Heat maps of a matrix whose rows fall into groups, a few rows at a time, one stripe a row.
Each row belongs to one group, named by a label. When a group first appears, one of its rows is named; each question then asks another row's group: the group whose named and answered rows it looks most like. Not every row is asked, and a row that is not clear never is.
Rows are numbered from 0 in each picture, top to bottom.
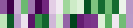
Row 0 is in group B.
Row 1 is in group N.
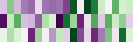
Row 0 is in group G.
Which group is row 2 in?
N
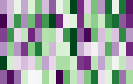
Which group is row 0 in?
N
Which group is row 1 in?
B
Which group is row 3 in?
N
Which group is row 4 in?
N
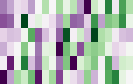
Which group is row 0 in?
N
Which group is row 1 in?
B
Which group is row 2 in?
B
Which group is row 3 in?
B
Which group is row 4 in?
B
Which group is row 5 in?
B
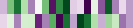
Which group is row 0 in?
N
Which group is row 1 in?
B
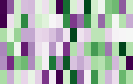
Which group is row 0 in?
B
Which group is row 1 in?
B
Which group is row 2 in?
G
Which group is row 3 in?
G
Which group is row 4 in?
B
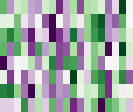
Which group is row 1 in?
G
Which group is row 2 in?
G
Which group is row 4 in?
B
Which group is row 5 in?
G
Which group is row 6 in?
G
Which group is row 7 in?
B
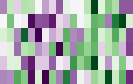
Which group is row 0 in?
B
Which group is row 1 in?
G
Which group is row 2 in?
B
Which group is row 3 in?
B
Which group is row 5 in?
B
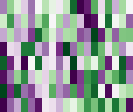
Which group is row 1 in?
N
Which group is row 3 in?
B
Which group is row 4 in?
G
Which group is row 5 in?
B
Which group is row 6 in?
G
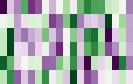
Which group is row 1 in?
N
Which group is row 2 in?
G
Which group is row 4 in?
N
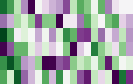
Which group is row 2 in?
N
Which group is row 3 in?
B
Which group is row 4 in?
G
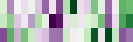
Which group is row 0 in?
G
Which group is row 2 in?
B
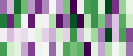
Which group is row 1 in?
G
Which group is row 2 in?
N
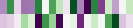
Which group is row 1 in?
B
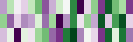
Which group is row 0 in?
N
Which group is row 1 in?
G
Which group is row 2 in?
N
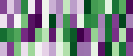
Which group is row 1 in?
B
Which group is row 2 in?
N
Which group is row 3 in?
N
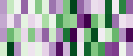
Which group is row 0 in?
N
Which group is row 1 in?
N
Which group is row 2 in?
B
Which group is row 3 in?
G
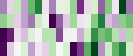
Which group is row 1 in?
G
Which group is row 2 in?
B
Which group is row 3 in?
B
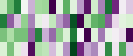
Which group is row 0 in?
N
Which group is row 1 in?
G
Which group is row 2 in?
N
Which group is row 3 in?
N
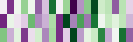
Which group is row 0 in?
B
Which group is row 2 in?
G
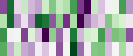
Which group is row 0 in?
N
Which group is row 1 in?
N
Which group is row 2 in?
G
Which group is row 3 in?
G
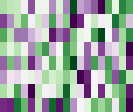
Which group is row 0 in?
N
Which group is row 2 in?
G
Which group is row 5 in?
N
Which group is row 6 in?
N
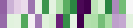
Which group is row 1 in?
B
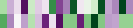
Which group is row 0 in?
G
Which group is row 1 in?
G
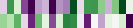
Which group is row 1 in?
N
